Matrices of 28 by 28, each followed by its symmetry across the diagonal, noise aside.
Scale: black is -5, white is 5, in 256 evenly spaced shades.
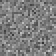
symmetric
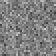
neither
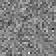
antisymmetric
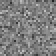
neither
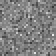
symmetric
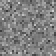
symmetric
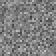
antisymmetric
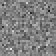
antisymmetric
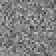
neither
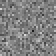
neither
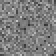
symmetric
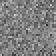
neither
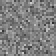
antisymmetric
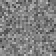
antisymmetric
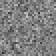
neither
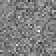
neither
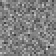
antisymmetric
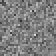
symmetric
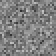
symmetric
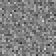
antisymmetric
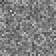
symmetric
